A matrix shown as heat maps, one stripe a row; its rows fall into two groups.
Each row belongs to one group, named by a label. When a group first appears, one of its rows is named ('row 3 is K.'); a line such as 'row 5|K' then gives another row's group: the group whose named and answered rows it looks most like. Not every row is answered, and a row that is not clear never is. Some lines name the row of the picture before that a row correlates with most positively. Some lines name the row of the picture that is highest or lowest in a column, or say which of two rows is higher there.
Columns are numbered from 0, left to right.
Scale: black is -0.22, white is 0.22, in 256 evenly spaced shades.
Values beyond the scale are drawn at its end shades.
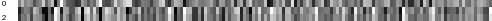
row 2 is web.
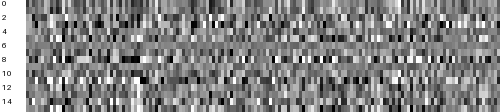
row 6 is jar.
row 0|jar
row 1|jar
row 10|jar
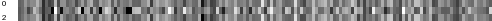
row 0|jar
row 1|web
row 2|jar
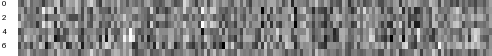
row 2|web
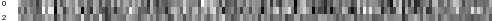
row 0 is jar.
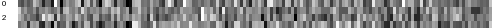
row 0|web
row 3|web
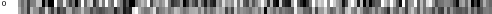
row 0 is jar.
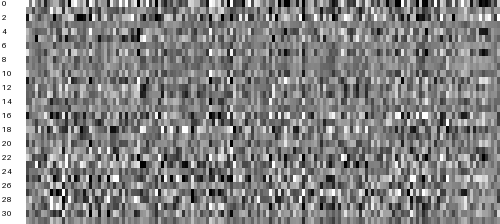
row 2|web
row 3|jar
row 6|web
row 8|web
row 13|web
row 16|jar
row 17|web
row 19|web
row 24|jar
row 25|web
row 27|jar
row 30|web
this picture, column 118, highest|30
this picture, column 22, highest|2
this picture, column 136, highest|0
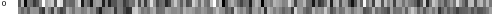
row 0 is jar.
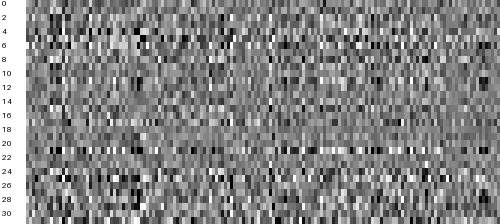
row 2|jar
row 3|jar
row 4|web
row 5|web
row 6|jar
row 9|jar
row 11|jar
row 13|web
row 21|jar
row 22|web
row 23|jar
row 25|web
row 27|jar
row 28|jar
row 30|jar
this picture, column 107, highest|31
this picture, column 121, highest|21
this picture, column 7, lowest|29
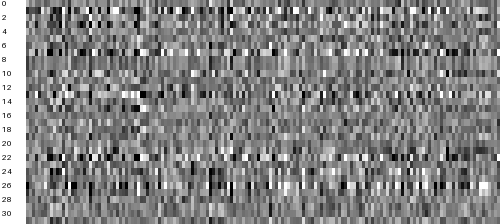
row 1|web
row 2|jar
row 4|jar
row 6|jar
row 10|web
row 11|web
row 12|web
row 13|web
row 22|web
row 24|jar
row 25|jar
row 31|jar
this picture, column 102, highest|24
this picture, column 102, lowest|13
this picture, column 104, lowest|22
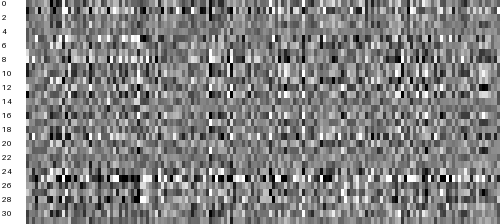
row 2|jar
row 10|jar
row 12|jar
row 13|jar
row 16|jar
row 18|jar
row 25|web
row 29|web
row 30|jar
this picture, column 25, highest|1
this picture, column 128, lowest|11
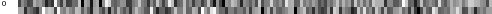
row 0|web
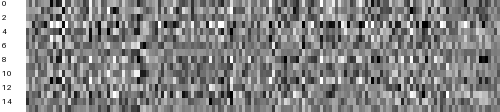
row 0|jar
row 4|web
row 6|web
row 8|jar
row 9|web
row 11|jar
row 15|web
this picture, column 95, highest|3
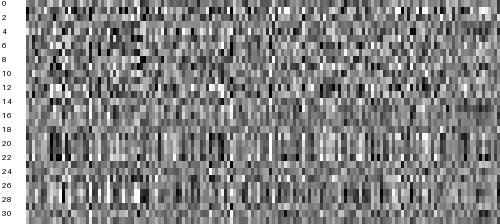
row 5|jar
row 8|web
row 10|jar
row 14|jar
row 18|web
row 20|jar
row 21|jar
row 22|jar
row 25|jar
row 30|jar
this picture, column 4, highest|4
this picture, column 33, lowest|1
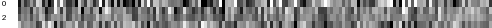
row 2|web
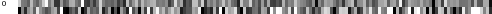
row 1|jar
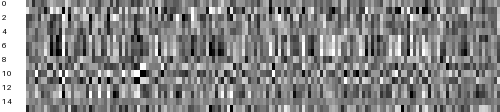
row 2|web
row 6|jar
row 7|jar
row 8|web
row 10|web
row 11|web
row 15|jar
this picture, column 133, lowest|1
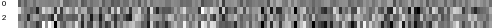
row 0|jar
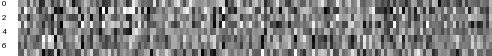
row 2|web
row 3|jar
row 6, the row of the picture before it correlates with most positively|3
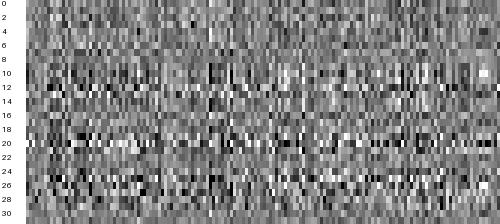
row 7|web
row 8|web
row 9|jar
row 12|web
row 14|jar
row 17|jar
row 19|web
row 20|jar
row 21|web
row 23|jar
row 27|web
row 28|web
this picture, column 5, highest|20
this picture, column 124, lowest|20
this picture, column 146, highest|21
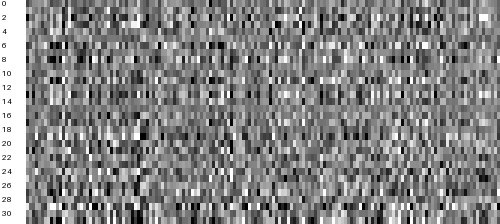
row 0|jar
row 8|web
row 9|web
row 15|jar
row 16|web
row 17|jar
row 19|web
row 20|web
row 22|jar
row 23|web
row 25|jar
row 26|web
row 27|web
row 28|web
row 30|jar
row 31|jar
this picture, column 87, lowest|29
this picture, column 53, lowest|19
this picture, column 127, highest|29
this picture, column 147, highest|19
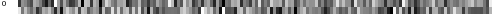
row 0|web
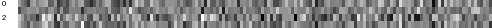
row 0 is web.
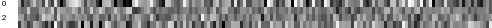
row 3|web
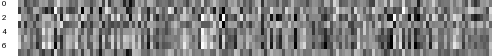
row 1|web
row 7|web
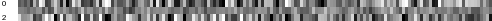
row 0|web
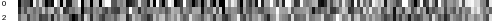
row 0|web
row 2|web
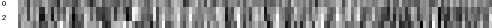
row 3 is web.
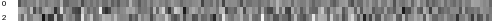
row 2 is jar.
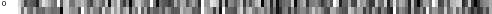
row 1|jar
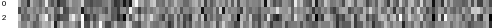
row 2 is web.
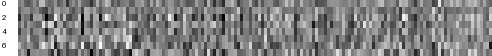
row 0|web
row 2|web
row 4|web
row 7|web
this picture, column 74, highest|6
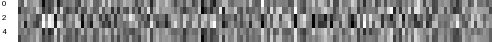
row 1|jar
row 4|jar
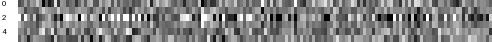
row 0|jar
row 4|web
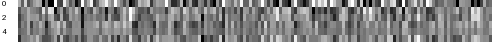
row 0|jar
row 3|web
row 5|jar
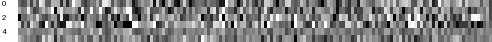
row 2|jar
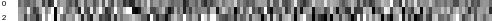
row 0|jar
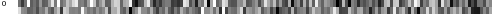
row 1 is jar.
